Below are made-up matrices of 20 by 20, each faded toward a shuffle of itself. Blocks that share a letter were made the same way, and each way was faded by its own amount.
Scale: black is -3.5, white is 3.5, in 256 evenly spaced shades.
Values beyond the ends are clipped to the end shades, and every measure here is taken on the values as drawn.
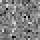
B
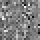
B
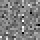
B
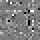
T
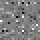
T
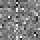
B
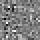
B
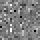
B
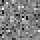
B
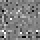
T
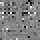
T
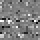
T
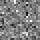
B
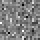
B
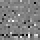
T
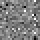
B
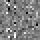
B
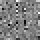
B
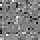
T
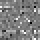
T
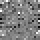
T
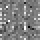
T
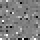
T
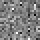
B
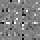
T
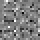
T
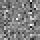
B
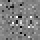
T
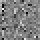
B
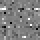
T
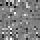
T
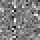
B
